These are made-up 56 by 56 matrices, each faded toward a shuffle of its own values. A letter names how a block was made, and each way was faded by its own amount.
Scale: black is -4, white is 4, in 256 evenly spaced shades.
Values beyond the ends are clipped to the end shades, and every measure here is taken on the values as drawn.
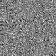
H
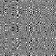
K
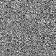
H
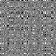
K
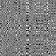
K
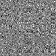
H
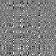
K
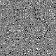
H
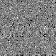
H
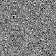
H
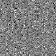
H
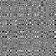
K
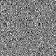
H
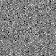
H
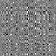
K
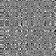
K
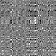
K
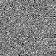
H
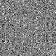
H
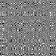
K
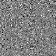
H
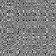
K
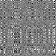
K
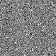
H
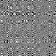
K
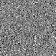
H
